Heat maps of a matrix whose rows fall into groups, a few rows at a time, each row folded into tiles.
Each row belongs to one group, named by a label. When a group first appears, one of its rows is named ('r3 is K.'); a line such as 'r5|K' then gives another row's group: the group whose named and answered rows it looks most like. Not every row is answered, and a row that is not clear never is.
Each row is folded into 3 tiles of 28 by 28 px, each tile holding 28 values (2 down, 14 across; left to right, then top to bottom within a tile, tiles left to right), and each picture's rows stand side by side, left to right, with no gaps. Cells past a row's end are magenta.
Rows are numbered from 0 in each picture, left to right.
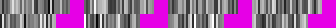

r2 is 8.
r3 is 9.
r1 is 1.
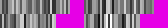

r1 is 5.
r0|5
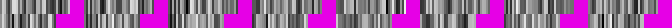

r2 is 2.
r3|5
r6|2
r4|9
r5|1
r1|2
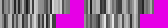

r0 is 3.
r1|2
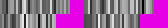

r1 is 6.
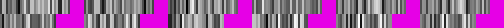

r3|8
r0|6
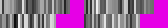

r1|2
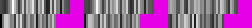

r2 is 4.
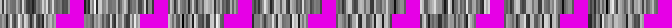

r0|3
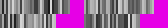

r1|3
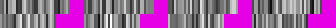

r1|5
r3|6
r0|2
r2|1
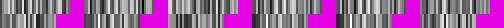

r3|6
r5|5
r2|9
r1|6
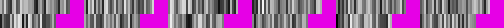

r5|3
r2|9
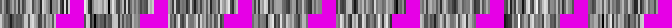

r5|2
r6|6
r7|5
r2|3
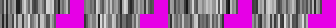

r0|2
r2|6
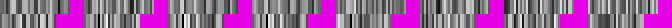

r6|1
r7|9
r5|2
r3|4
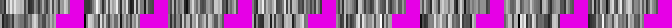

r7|6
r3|1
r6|4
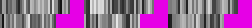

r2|4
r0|6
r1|1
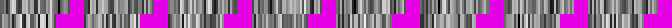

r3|6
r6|5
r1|1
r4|2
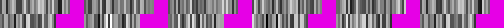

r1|5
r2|3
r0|6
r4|3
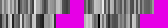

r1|8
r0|3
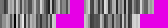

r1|9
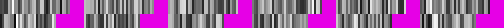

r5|1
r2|9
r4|3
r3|1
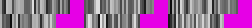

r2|2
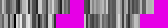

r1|1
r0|4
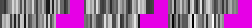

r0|8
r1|3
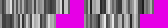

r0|1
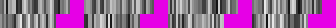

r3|4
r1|4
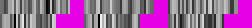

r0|5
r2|3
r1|4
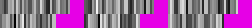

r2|9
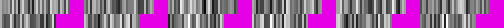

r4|9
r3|3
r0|3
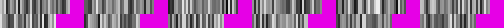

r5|9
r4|6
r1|5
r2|1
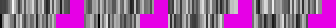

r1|5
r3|9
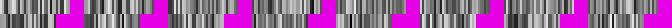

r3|6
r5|3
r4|8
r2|1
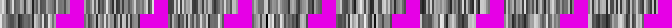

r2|1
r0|9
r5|1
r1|3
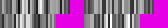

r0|4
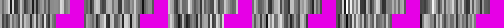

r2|9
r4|1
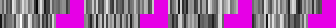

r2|3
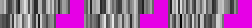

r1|2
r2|3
